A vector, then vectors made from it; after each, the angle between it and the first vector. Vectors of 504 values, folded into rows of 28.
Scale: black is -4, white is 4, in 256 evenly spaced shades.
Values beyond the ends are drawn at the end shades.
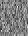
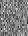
partly aligned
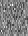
partly aligned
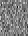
nearly opposite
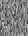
nearly parallel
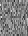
partly opposed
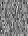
nearly parallel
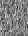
nearly opposite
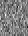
nearly opposite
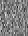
nearly opposite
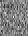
partly opposed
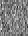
nearly opposite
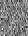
orthogonal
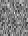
orthogonal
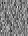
nearly parallel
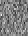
partly aligned
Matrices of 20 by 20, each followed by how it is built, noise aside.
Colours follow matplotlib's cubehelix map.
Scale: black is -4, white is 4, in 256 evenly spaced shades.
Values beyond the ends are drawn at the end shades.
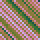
Toeplitz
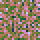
noise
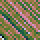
Toeplitz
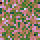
noise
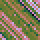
Toeplitz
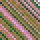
Toeplitz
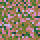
noise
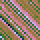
Toeplitz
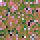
noise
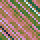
Toeplitz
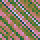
Toeplitz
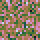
noise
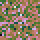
noise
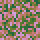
noise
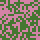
noise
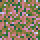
noise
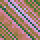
Toeplitz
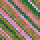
Toeplitz
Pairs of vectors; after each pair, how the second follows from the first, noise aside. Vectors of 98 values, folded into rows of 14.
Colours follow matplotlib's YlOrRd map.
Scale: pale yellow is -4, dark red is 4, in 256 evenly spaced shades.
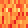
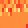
partly zeroed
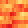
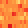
partly zeroed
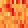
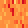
partly zeroed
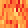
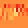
partly zeroed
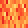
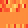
partly zeroed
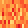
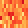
shuffled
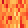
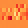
partly zeroed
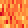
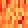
shuffled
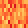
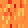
partly zeroed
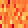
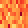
shuffled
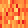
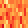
shuffled
